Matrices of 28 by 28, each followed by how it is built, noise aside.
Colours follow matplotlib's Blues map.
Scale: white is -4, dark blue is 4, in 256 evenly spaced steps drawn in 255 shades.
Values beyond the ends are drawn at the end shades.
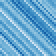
Toeplitz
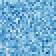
noise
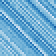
Toeplitz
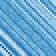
Toeplitz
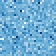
noise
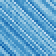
Toeplitz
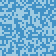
noise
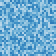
noise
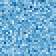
noise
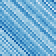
Toeplitz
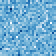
noise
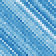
Toeplitz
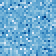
noise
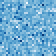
noise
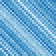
Toeplitz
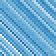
Toeplitz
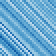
Toeplitz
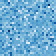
noise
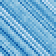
Toeplitz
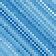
Toeplitz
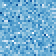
noise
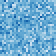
noise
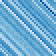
Toeplitz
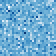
noise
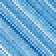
Toeplitz
